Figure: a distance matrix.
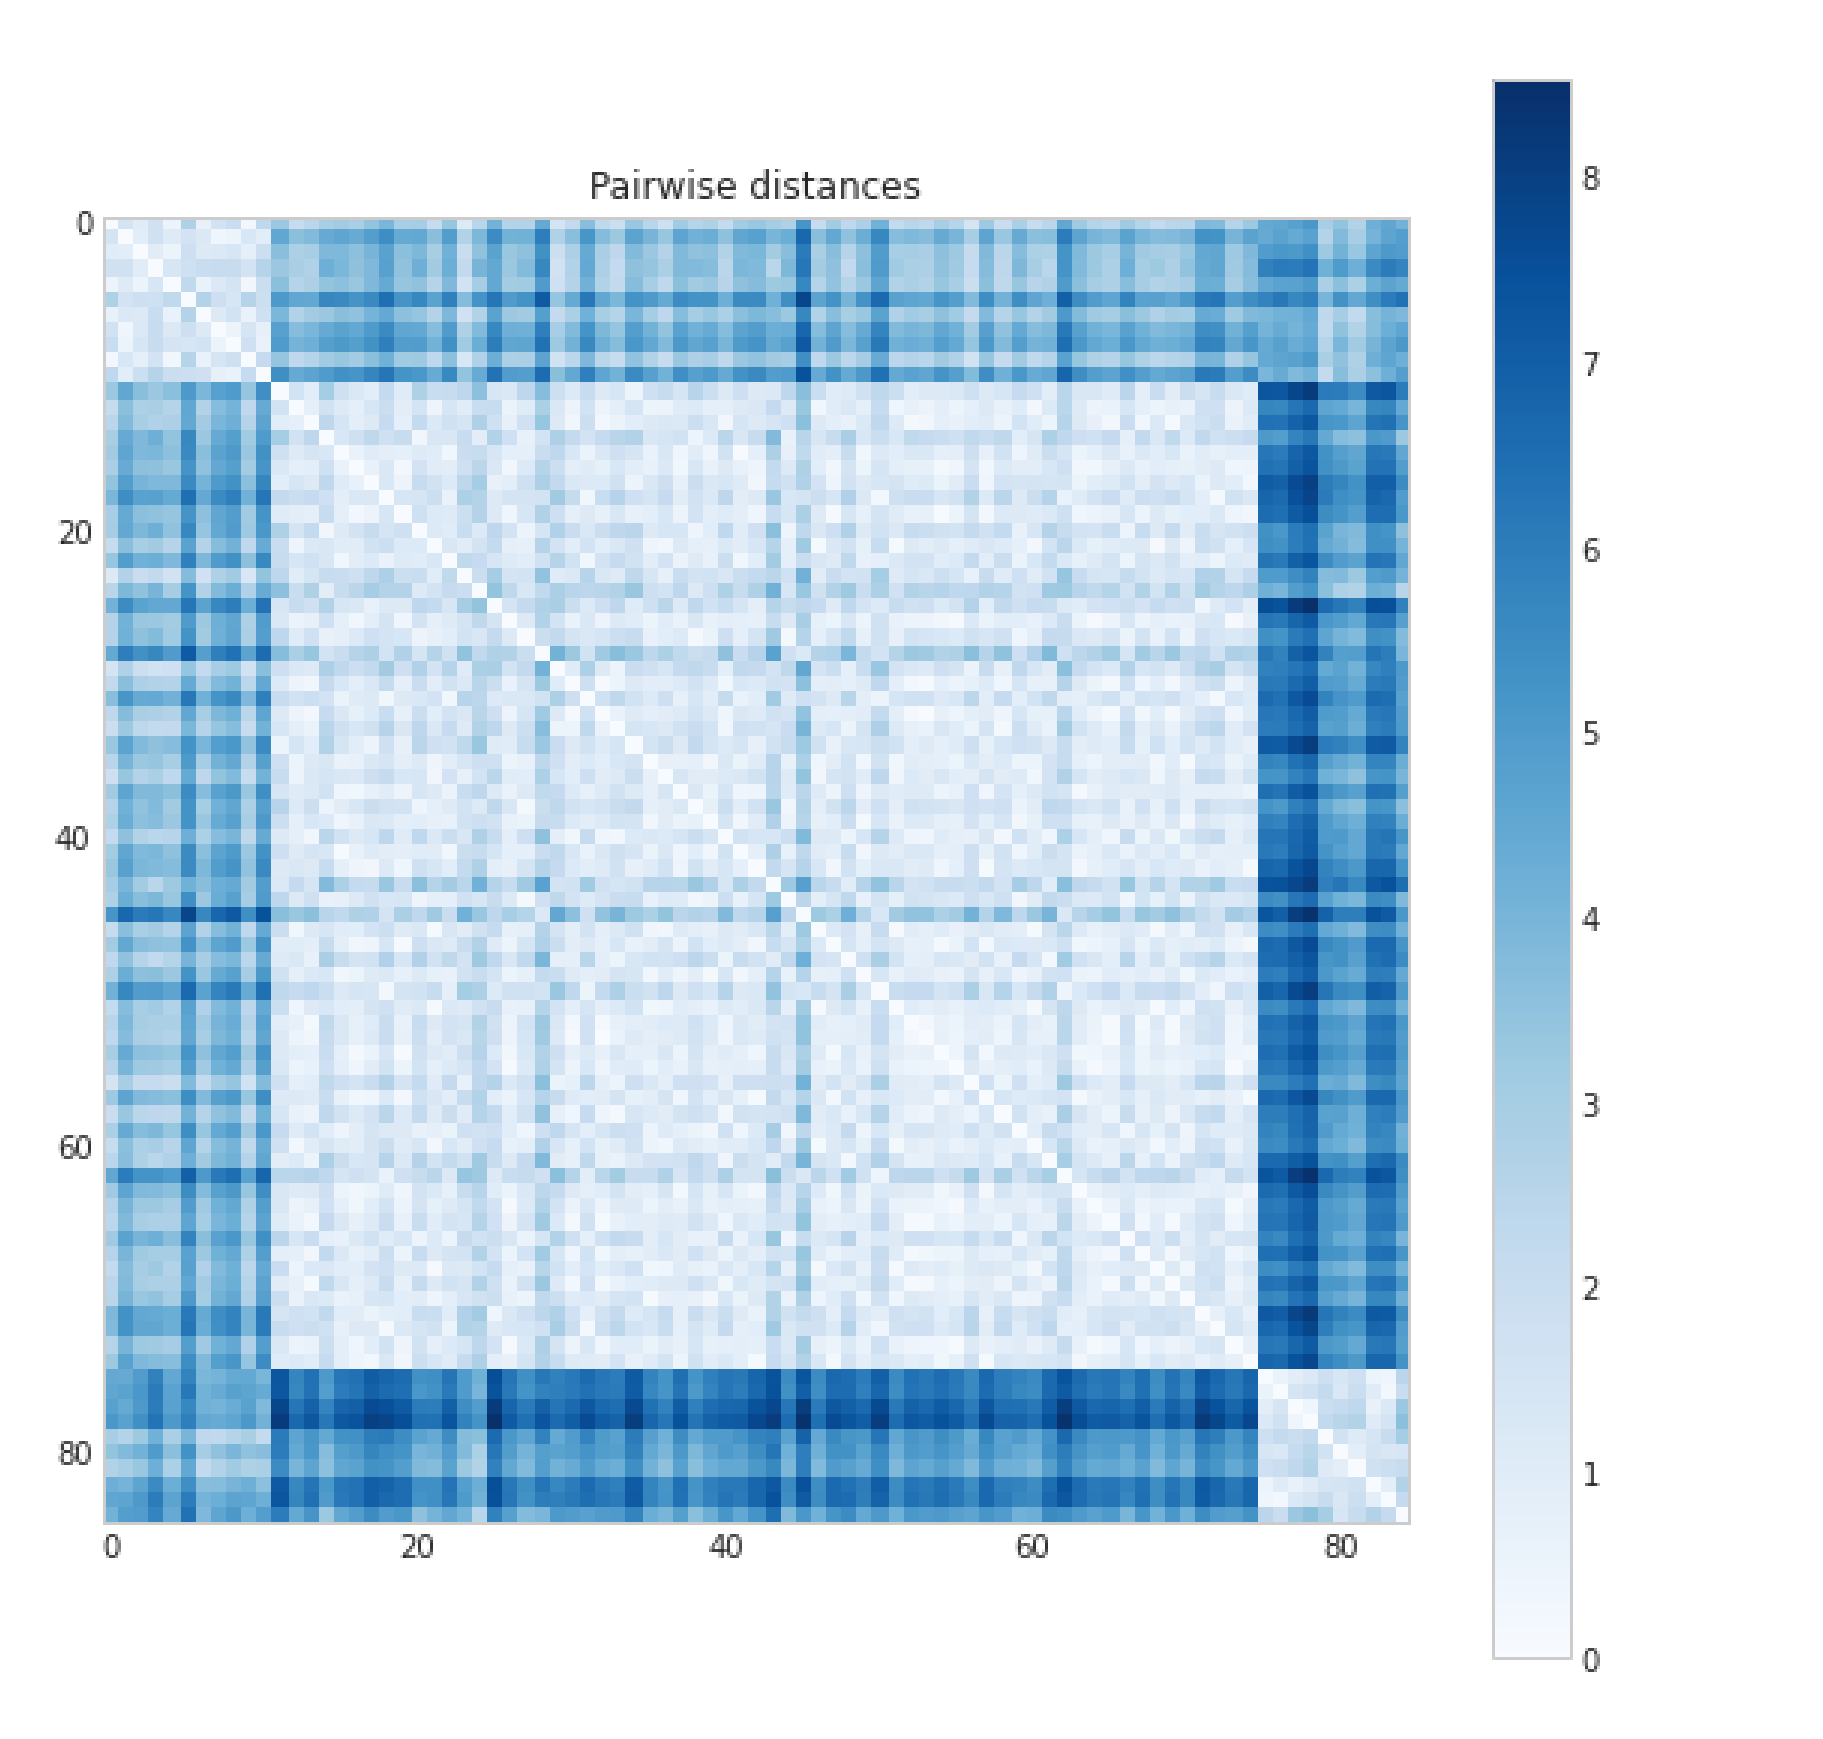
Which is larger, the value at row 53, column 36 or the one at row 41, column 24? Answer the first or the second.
the second
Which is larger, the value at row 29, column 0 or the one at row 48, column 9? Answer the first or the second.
the second
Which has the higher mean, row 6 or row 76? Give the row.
76
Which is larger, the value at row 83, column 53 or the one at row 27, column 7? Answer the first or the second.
the first
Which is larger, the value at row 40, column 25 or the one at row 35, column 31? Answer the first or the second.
the first
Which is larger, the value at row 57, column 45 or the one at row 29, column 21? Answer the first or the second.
the first
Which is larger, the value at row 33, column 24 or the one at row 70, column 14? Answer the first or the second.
the first
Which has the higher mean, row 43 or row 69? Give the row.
43
